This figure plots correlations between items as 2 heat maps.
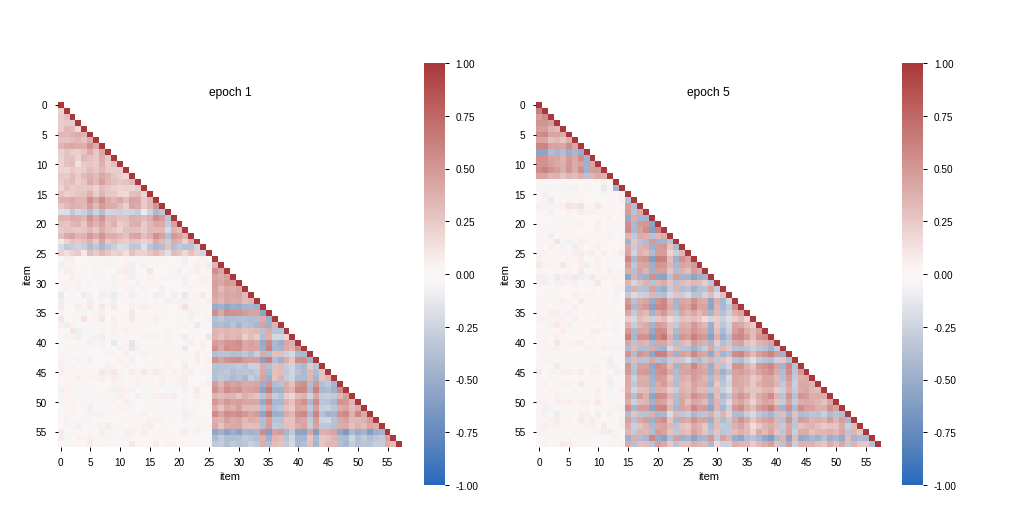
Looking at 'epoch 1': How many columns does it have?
58
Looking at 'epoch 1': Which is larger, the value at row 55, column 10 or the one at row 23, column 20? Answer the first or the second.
the second
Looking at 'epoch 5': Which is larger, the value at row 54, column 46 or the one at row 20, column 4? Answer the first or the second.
the first
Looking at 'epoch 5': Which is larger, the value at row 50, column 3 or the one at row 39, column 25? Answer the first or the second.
the second
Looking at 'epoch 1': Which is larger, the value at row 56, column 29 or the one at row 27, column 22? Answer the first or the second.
the second
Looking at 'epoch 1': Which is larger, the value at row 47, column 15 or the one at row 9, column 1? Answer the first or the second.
the second
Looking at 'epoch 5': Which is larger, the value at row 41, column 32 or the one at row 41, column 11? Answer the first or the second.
the first
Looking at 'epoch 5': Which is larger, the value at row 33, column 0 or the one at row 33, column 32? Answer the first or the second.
the first
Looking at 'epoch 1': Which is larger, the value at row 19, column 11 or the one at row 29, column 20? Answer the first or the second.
the first
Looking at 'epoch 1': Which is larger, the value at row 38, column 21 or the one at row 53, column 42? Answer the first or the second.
the first
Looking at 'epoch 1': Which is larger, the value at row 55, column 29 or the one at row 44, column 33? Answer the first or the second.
the second
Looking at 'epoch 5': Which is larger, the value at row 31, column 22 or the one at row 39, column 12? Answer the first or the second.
the second
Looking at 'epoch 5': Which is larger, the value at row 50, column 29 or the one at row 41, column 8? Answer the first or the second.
the second
